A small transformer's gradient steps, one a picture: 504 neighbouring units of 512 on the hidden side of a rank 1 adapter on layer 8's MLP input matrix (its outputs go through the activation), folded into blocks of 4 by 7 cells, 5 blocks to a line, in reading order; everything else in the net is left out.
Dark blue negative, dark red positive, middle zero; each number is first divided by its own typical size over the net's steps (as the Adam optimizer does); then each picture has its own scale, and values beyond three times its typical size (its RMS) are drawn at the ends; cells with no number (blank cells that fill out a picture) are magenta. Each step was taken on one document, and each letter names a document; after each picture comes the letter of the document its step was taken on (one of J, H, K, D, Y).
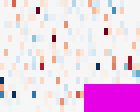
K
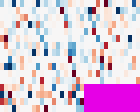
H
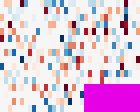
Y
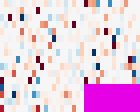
K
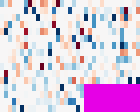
Y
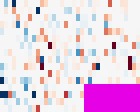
K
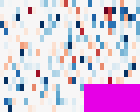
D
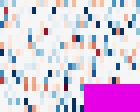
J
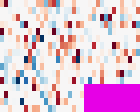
Y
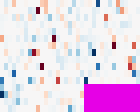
K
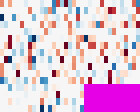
D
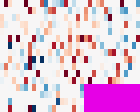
D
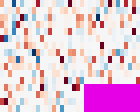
H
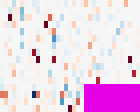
K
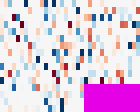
Y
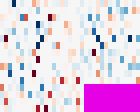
H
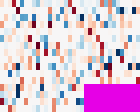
H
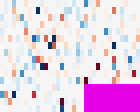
K
